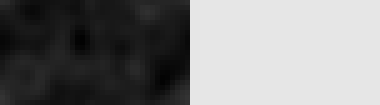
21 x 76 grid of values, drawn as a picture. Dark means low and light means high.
The table splits into one row of 2 panels. Panel 1,1: very low, blotchy, faint in contrast. Panel 1,2: very high, flat.
